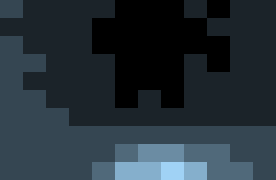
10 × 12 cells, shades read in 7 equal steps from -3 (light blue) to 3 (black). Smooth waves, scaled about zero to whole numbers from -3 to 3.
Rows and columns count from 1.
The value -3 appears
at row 10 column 8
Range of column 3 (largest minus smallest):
1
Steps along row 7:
same same up same same same same same same same same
